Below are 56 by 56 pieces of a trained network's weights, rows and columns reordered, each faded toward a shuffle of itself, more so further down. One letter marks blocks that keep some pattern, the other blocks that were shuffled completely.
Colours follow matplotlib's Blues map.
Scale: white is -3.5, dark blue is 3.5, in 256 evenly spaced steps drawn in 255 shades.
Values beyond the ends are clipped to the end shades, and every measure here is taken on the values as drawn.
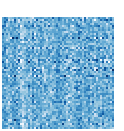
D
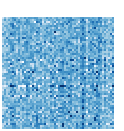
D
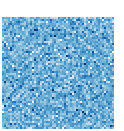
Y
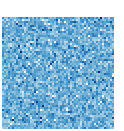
Y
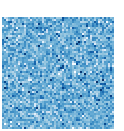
Y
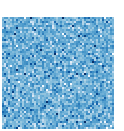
Y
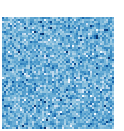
Y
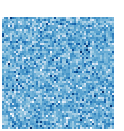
Y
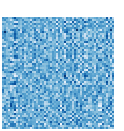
D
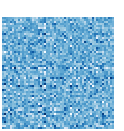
D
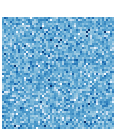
Y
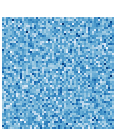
Y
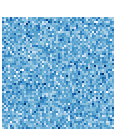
Y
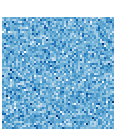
Y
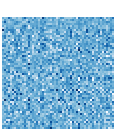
D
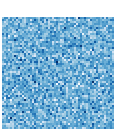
Y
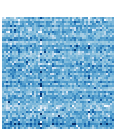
D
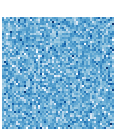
Y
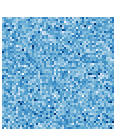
Y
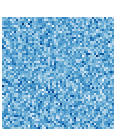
Y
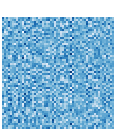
D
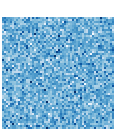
Y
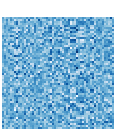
D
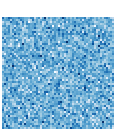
Y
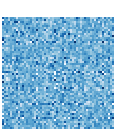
D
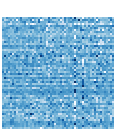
D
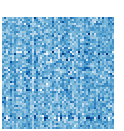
D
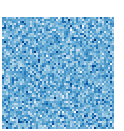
Y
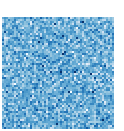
Y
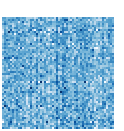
D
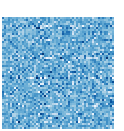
D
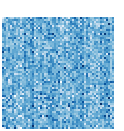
D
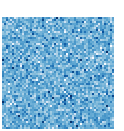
Y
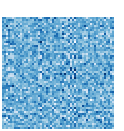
D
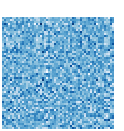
D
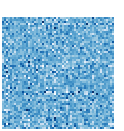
D
